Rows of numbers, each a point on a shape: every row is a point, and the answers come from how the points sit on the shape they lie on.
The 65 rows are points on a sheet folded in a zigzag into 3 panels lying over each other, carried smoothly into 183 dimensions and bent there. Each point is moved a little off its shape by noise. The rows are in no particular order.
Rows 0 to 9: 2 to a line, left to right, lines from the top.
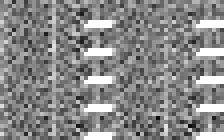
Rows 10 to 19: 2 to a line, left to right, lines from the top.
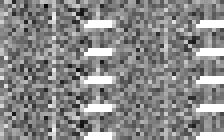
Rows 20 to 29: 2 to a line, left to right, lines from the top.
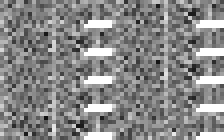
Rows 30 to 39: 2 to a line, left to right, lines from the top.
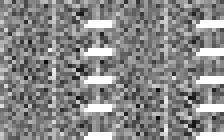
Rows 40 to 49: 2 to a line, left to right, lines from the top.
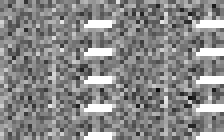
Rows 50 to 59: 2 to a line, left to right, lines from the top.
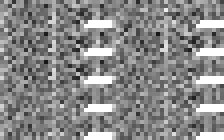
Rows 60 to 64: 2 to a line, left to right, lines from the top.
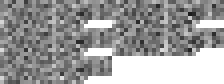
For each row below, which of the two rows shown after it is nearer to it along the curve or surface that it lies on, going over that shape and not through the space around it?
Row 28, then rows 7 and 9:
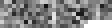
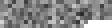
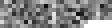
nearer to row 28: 9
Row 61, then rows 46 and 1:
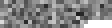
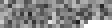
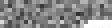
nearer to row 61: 1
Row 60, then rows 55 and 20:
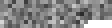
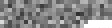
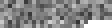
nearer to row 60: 20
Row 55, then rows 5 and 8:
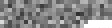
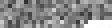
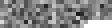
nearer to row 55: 8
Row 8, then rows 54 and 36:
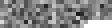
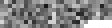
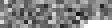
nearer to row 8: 36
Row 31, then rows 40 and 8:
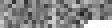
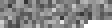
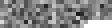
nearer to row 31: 40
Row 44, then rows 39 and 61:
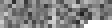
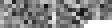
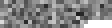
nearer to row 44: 39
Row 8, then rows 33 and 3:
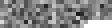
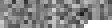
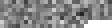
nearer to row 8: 3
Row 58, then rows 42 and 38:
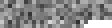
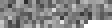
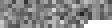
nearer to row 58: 42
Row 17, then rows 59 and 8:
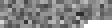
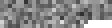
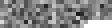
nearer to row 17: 8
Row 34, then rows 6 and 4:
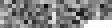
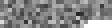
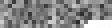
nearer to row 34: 6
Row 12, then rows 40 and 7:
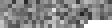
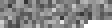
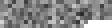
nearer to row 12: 40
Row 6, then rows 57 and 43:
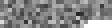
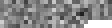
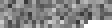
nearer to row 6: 57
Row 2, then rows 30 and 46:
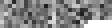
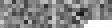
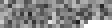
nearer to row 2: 46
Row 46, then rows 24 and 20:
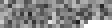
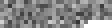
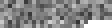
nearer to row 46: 20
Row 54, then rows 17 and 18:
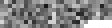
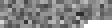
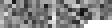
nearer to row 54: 17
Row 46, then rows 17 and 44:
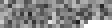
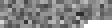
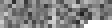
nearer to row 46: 44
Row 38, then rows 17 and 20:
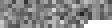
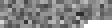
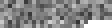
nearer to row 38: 20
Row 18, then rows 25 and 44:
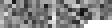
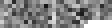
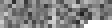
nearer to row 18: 44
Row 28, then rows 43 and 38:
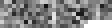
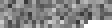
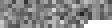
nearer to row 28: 38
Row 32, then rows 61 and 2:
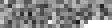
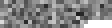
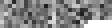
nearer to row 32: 2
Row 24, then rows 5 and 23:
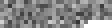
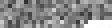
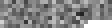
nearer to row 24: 5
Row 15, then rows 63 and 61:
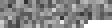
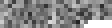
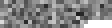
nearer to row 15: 63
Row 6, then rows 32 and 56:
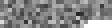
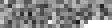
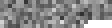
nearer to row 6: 56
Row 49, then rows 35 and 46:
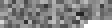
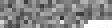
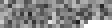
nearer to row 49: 35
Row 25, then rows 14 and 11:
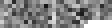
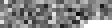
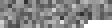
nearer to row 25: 14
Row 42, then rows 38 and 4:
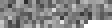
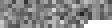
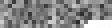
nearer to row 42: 38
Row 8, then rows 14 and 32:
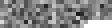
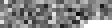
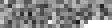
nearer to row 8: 14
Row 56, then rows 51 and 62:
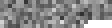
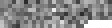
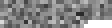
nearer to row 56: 51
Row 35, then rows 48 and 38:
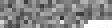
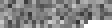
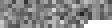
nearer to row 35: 38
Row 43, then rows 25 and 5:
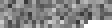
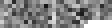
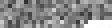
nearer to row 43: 5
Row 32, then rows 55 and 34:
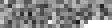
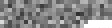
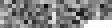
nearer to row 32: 34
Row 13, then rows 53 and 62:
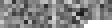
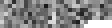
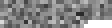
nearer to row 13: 62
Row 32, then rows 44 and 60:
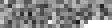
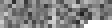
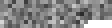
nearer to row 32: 44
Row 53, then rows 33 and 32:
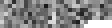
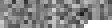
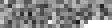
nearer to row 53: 32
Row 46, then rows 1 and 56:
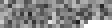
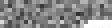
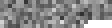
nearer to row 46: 56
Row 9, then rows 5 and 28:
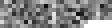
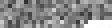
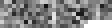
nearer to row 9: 28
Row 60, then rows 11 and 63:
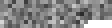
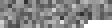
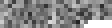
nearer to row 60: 11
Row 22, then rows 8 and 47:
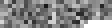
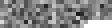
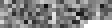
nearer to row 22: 47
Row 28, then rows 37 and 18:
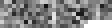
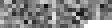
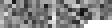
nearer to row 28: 37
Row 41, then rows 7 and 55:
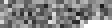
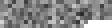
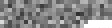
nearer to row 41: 7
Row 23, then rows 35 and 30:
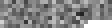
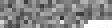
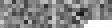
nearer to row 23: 30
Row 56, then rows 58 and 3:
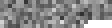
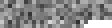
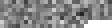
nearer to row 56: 58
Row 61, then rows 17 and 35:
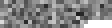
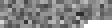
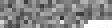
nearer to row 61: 17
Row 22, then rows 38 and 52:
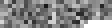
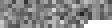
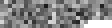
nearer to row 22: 52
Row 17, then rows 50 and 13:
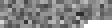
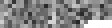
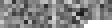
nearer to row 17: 13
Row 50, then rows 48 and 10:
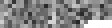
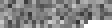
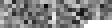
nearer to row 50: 48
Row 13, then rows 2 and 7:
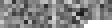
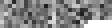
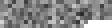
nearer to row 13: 7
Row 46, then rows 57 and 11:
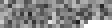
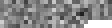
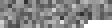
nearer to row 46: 11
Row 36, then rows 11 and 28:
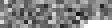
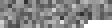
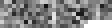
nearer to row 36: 28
